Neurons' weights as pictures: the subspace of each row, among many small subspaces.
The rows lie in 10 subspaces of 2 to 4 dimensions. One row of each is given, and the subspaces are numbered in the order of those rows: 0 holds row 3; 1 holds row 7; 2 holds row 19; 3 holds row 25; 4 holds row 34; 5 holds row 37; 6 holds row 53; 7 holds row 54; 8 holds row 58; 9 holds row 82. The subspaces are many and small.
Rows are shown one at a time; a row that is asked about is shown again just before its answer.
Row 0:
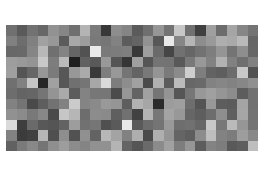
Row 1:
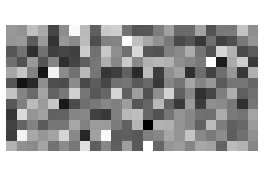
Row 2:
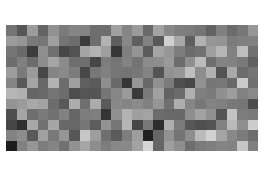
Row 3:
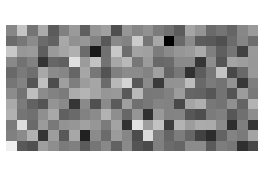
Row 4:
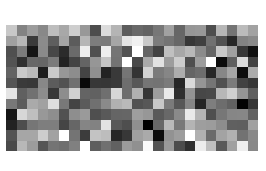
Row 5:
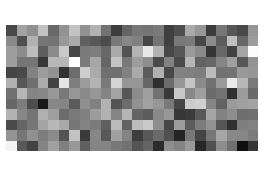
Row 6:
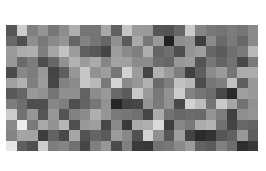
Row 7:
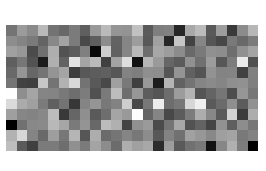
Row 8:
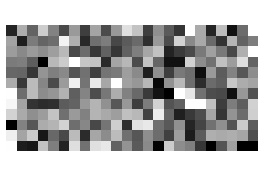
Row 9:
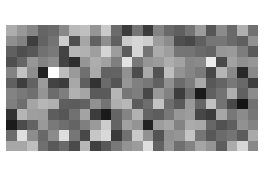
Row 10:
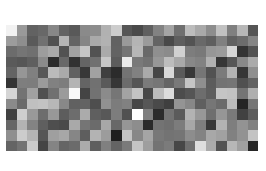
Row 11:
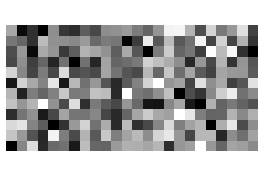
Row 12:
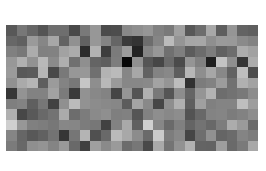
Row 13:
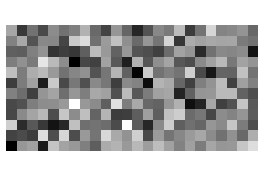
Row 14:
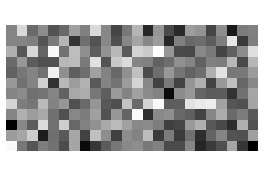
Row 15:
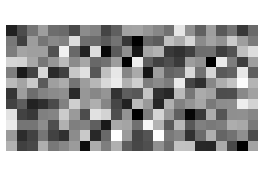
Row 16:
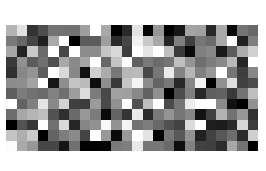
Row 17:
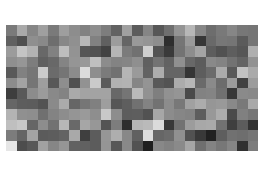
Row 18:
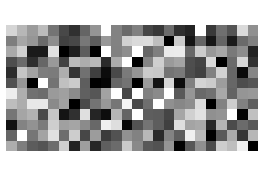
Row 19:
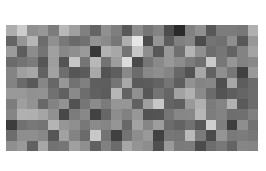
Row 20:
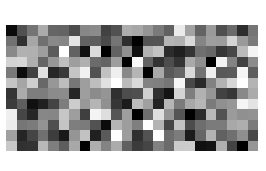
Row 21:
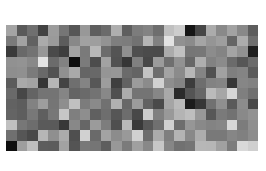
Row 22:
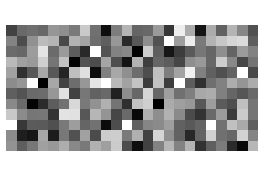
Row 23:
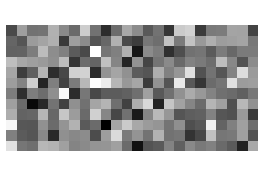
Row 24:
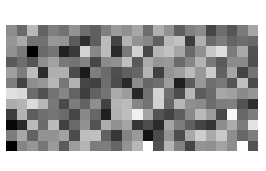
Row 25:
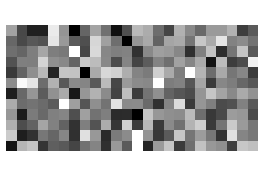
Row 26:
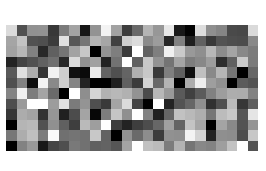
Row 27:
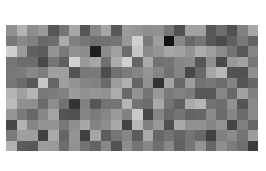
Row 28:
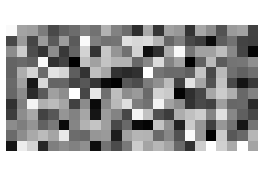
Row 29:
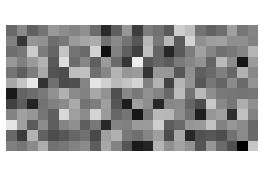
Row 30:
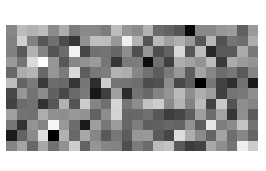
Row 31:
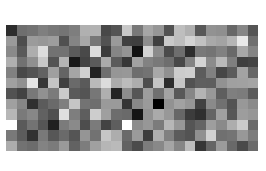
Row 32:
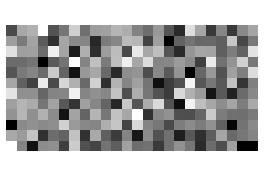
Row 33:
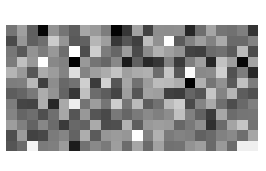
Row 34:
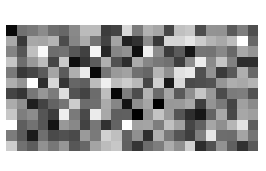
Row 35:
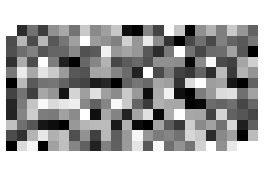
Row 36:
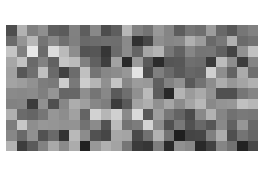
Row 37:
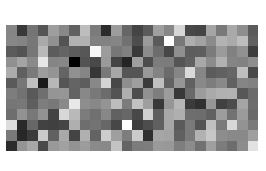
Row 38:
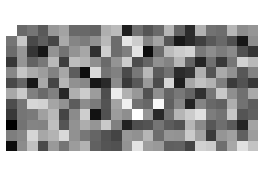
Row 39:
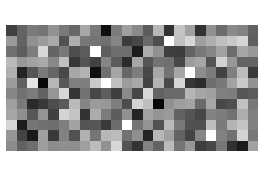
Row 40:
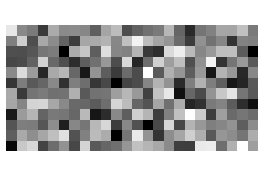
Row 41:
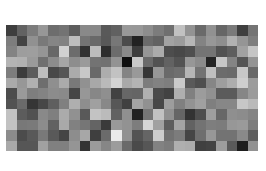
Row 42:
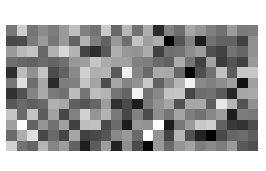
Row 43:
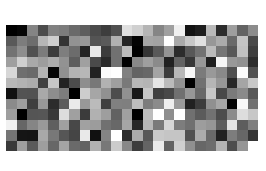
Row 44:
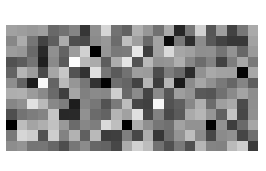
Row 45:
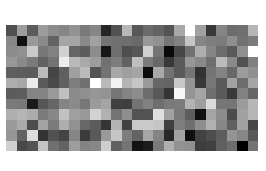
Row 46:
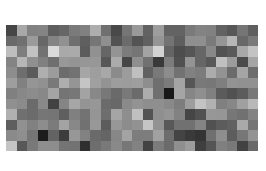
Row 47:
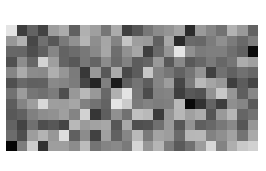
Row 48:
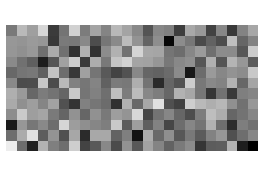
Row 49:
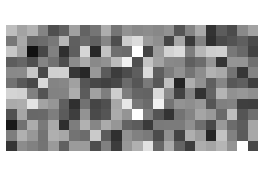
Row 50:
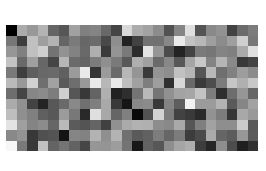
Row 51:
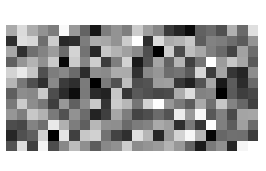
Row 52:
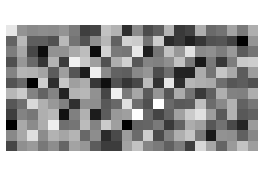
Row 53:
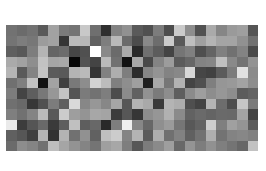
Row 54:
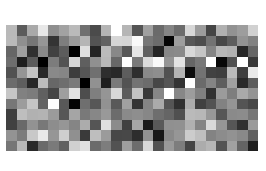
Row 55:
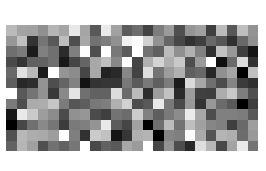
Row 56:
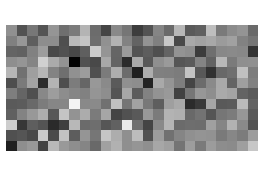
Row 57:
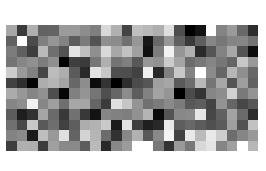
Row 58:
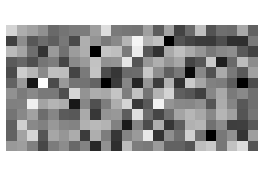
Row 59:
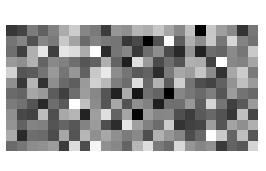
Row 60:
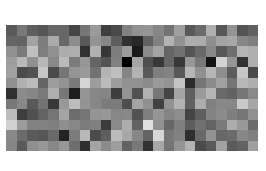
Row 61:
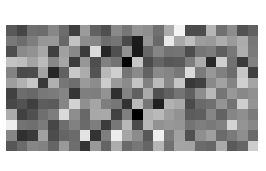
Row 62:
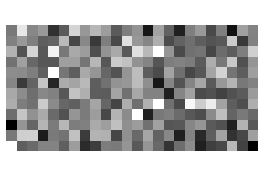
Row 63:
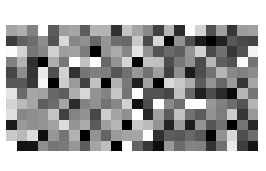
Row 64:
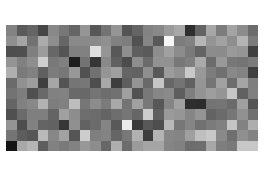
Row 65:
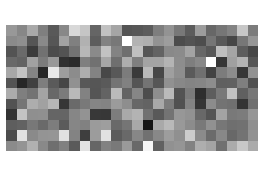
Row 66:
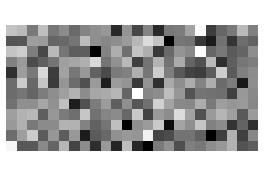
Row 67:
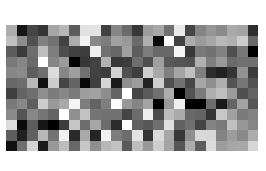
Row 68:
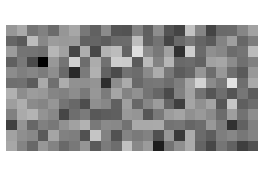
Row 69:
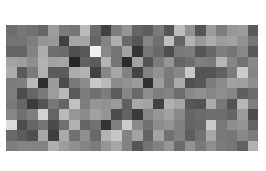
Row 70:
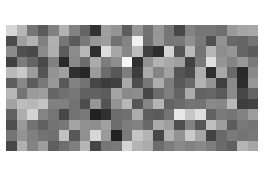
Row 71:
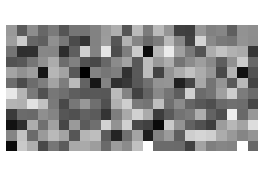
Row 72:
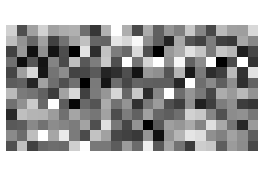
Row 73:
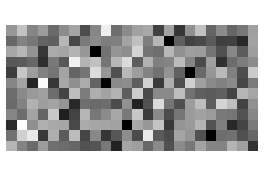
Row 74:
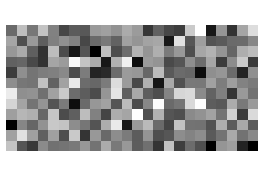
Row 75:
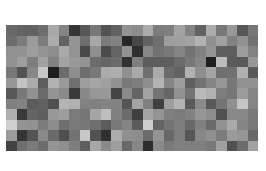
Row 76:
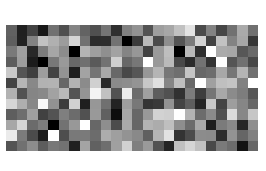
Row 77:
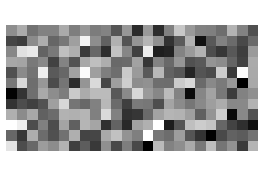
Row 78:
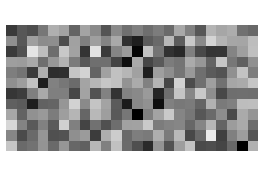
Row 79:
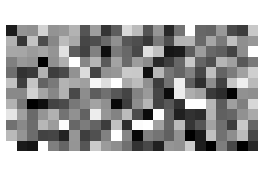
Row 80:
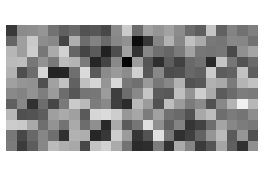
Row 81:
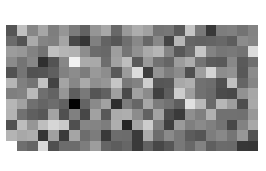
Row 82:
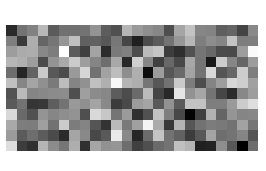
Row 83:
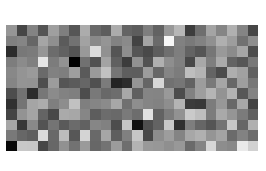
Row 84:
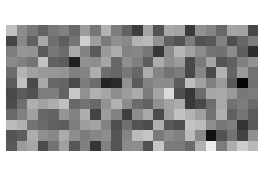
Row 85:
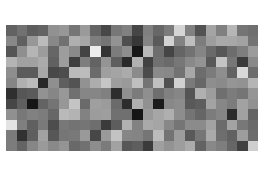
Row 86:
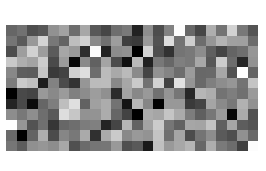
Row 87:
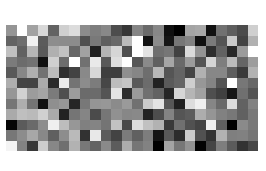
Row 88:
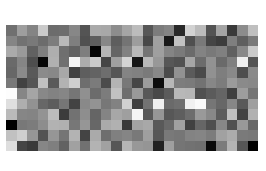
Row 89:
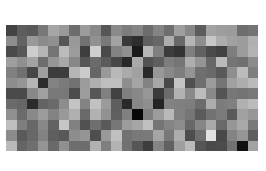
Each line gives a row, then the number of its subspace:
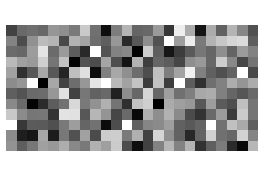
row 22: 5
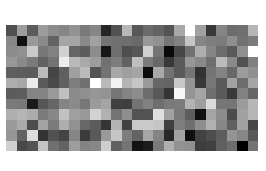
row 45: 1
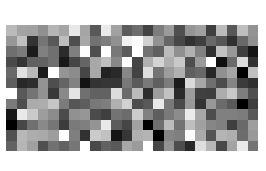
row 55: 7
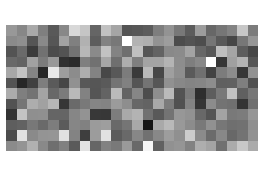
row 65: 3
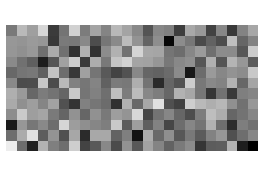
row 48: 3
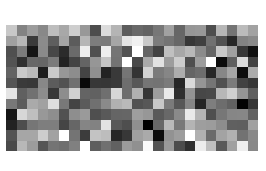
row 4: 7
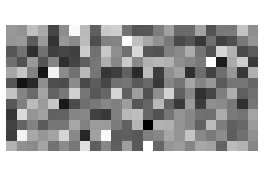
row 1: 3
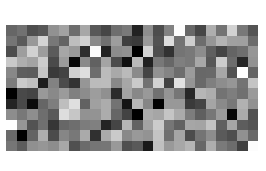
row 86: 8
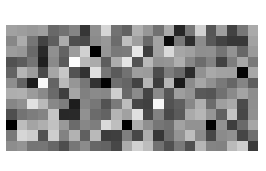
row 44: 5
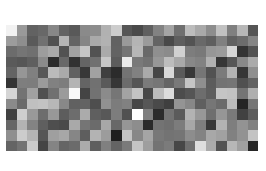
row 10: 2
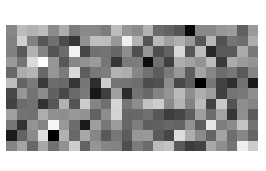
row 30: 2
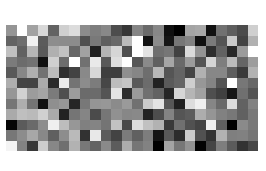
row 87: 2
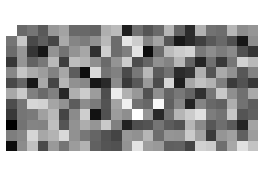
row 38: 4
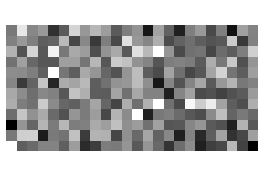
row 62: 3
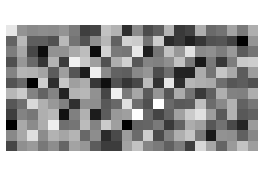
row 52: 4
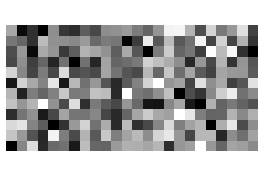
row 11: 2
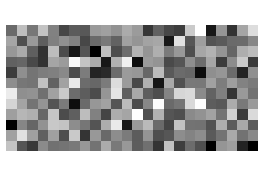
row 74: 1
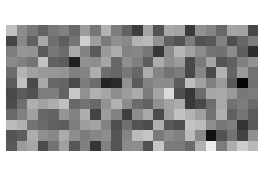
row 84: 8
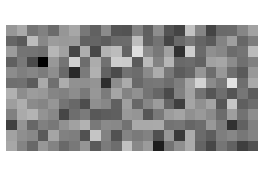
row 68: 2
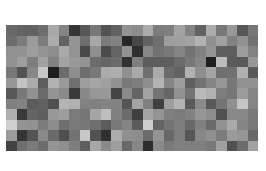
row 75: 3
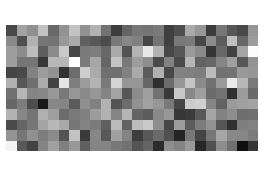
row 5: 2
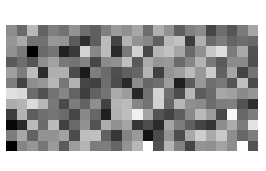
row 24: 0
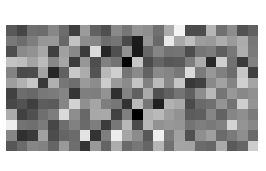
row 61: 9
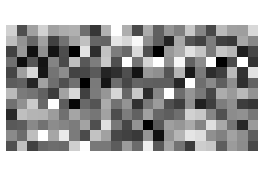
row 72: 7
